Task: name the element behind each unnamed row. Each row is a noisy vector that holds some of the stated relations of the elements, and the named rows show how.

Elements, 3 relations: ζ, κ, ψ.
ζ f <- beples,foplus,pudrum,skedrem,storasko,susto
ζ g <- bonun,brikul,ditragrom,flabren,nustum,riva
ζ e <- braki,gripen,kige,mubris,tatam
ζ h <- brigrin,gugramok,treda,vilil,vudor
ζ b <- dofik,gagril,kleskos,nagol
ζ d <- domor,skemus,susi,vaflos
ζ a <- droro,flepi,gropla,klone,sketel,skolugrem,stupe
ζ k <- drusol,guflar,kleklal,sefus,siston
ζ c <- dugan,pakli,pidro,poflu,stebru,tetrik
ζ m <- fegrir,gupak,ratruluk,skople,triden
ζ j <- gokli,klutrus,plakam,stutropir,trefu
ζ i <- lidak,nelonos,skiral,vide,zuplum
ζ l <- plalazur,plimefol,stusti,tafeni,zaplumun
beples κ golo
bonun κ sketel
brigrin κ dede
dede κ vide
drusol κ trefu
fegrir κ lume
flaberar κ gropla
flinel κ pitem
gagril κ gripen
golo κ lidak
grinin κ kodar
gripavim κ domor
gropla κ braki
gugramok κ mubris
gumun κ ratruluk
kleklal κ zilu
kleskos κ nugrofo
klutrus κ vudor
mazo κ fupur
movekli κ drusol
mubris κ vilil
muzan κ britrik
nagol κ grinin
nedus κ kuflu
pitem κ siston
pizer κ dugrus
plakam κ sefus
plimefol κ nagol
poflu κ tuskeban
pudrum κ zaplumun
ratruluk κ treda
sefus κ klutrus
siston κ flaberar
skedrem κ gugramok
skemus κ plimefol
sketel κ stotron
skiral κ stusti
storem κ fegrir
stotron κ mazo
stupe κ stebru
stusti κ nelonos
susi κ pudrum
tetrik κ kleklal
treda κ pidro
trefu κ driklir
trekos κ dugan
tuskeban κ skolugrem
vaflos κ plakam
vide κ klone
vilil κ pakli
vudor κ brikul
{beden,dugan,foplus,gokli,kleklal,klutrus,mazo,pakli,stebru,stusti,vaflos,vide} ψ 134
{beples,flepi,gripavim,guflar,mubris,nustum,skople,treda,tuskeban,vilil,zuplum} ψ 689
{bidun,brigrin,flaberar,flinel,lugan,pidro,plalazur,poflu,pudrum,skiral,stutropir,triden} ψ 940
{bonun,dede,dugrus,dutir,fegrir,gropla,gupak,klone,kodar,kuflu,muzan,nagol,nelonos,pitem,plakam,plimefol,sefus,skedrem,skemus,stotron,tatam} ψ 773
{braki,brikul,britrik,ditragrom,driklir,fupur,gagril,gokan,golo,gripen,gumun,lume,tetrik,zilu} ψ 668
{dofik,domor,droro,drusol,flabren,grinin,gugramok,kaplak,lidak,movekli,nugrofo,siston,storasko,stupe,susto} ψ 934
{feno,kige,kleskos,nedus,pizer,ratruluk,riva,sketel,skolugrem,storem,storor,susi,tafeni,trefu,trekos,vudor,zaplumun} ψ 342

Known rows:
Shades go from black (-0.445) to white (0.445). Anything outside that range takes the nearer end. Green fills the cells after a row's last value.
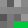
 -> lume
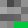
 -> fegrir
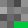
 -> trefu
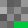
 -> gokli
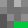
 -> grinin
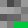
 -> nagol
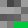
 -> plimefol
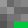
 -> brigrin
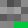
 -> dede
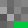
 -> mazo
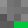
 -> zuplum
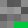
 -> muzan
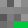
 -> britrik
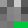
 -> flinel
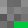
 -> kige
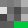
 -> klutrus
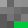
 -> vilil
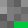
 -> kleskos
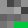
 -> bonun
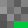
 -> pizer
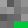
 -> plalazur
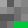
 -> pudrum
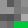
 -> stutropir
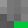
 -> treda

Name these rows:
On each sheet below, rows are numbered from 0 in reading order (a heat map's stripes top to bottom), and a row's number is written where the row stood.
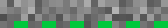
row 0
domor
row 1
foplus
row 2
gugramok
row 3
stupe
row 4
skolugrem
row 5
stusti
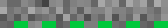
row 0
ratruluk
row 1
skedrem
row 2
beden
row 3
fupur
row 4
lidak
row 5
drusol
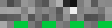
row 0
nelonos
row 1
tafeni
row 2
braki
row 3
pidro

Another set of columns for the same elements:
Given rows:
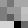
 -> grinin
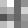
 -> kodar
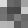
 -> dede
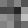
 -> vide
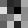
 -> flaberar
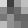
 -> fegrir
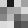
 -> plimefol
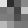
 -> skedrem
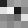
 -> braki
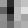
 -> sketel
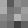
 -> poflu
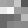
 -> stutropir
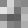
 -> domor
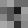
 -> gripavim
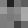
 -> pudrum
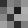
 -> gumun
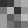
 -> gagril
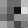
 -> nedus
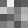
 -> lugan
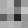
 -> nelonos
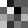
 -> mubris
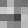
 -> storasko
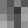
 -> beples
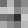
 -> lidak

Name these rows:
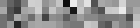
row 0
flinel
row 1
klone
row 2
trefu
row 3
skemus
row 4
droro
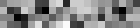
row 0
sefus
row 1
pitem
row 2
nagol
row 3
tatam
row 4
mazo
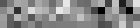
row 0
tetrik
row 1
triden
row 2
pidro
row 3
vaflos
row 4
gropla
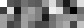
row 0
vilil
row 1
vudor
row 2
siston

